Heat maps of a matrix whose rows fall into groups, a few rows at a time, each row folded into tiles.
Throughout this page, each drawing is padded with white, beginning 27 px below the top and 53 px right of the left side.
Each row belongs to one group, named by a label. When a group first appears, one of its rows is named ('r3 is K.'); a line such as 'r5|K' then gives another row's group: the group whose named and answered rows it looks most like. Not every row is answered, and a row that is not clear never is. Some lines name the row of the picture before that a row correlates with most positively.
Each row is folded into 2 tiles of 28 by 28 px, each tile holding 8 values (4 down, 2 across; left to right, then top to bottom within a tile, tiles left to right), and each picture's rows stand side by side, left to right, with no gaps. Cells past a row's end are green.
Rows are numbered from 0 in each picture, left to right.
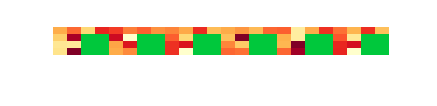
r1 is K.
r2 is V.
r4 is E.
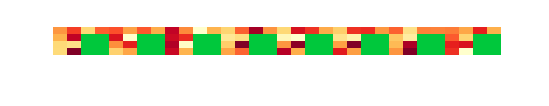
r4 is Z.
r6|E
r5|Z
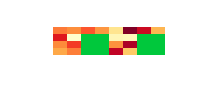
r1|Z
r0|K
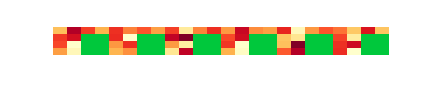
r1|K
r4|E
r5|V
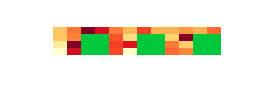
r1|V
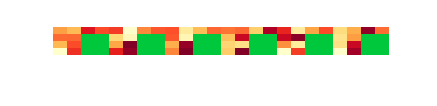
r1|E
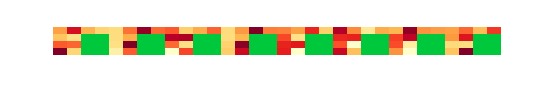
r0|Z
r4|V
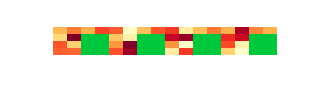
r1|E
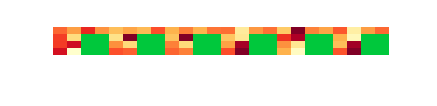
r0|V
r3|E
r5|E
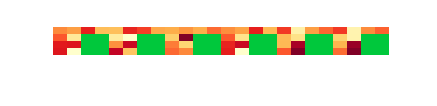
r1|Z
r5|E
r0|V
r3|V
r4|E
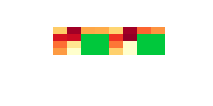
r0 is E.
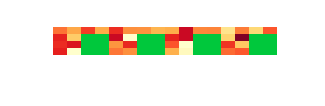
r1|K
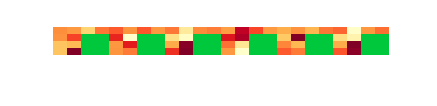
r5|E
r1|K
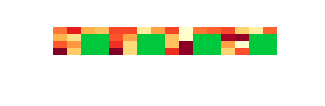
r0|Z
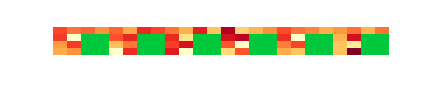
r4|K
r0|K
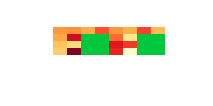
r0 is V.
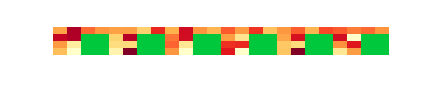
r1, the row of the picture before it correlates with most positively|0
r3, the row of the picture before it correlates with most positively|1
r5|K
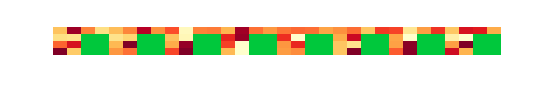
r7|Z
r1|Z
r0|Z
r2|E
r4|K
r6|E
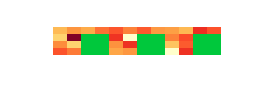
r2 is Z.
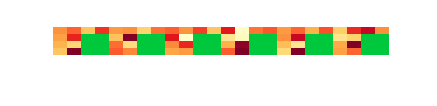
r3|E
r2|K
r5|Z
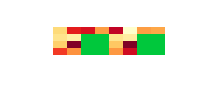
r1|E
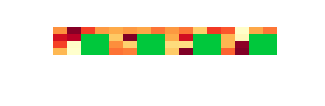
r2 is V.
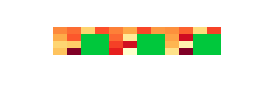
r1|V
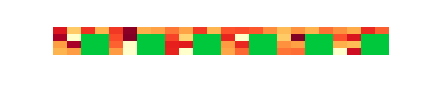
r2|V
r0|K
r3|K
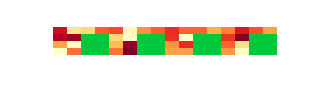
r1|E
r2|K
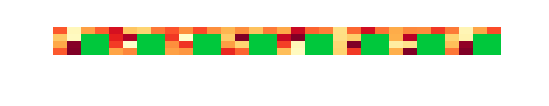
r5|Z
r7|E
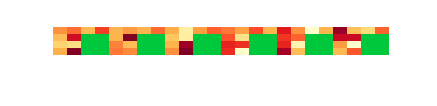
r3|V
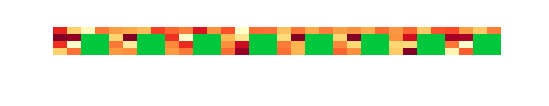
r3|E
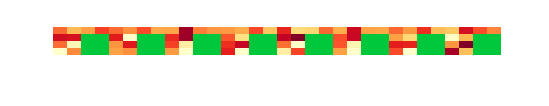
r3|V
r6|V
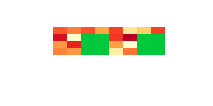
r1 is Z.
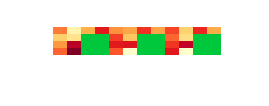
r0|E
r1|V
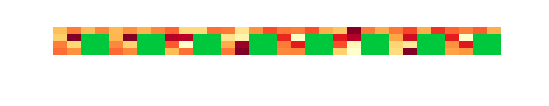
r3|E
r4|K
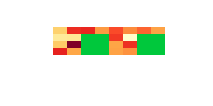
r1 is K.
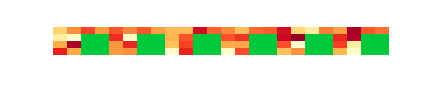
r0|Z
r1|K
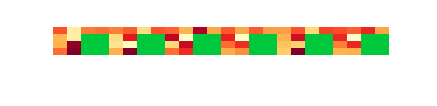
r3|K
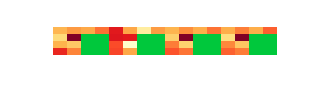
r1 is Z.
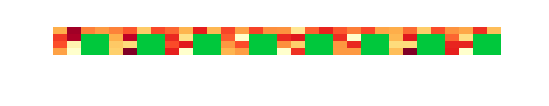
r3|K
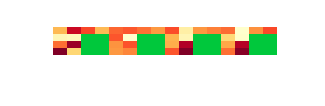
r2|E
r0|Z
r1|K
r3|E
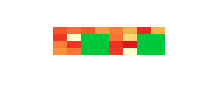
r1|V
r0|K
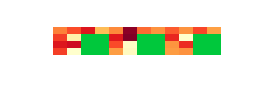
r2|K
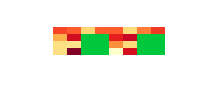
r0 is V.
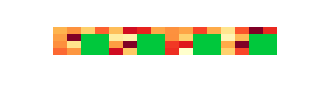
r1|Z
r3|Z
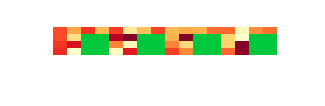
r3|E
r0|V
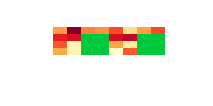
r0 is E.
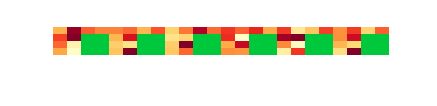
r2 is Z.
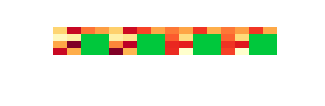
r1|Z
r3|V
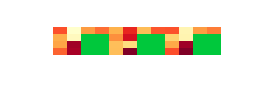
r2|E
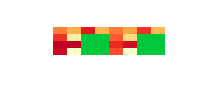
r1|V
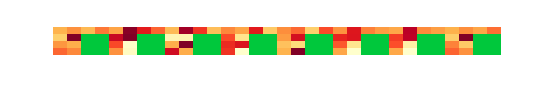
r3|V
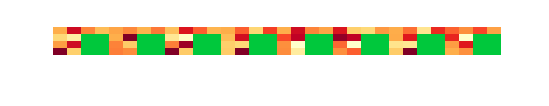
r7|K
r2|Z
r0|Z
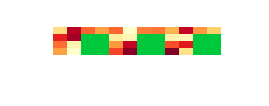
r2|Z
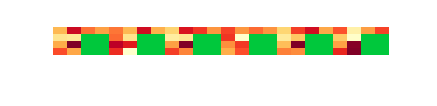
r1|V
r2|Z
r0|Z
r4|Z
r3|K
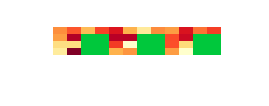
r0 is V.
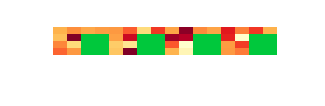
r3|K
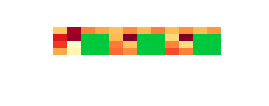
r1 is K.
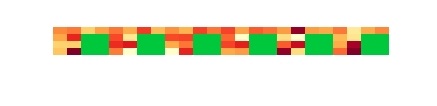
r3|K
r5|E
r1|V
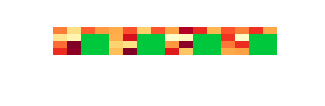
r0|E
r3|K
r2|Z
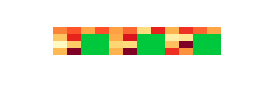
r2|Z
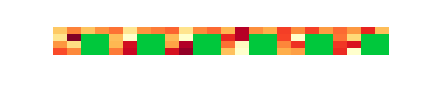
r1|E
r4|K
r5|V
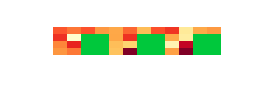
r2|E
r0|K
